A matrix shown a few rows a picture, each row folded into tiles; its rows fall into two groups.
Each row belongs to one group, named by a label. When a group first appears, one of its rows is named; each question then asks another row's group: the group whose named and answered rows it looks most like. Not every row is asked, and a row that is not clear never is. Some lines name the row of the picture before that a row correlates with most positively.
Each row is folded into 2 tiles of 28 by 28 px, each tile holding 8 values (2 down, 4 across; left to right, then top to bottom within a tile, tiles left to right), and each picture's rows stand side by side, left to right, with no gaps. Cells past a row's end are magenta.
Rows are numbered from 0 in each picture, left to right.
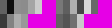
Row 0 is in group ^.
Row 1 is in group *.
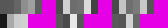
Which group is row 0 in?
^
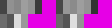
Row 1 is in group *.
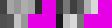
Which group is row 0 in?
*
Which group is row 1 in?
^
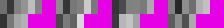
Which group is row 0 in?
^
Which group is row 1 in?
^
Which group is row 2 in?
^
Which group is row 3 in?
^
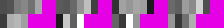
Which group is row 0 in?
^
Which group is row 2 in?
*
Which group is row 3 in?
*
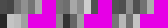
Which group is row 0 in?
^
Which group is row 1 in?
*
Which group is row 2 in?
^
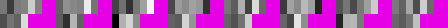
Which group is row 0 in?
^
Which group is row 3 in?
*
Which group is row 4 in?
*
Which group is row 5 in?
*
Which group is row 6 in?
^
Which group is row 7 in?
*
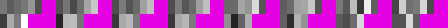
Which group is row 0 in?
^
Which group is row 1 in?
^
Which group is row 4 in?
*
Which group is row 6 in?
*
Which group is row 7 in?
*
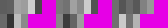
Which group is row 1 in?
*
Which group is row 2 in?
^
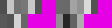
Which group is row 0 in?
*
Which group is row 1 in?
*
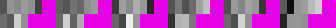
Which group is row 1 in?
^
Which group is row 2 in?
*
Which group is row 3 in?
^
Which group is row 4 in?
*
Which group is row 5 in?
^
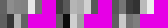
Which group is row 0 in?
*
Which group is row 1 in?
*
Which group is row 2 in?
^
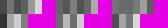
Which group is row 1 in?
^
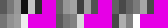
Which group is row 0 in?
*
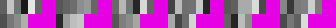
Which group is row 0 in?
*
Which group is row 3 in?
*
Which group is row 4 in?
*
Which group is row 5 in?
^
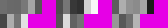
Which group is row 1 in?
^
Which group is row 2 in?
*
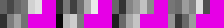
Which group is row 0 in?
^
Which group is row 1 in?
^
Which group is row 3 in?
*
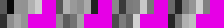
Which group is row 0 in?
^
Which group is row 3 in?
^
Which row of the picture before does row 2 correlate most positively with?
2
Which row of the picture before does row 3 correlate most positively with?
2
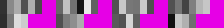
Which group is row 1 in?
*
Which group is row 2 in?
*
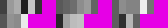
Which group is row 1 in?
^
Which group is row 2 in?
*
